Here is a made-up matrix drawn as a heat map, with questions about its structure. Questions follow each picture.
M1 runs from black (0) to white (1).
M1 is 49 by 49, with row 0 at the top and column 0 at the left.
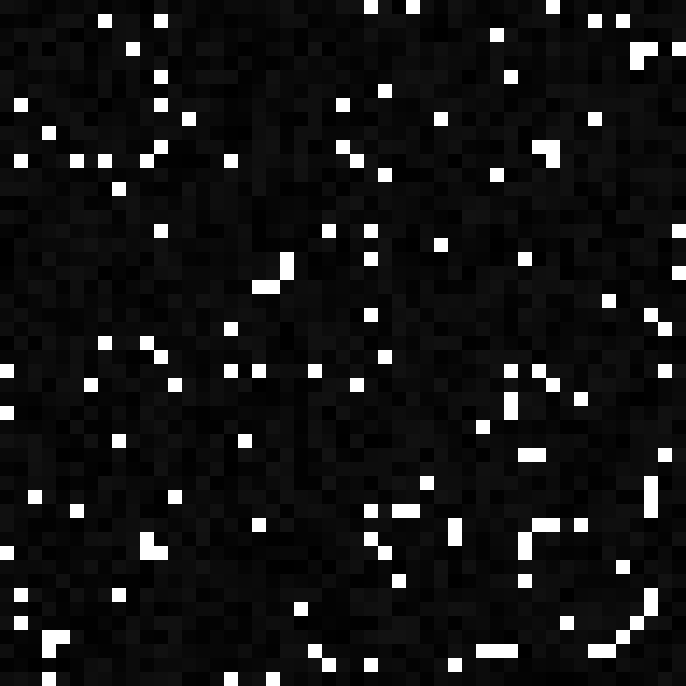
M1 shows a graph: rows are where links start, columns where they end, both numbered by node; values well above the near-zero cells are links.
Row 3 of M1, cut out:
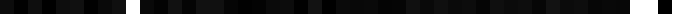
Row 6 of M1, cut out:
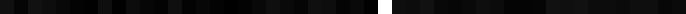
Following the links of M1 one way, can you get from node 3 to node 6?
yes
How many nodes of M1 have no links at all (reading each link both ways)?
3
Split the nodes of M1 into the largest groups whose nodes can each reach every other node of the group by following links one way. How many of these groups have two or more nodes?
1
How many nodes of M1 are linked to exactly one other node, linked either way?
9
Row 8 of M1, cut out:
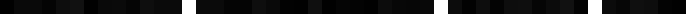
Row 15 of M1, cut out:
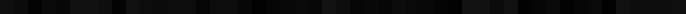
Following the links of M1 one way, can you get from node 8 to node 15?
no
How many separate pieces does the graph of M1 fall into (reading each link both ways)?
4
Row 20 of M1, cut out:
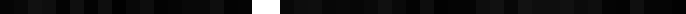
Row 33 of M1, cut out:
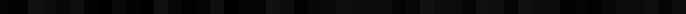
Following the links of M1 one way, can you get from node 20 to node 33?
no
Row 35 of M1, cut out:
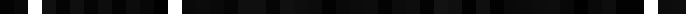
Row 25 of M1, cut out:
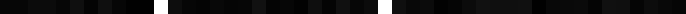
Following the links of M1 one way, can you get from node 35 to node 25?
yes
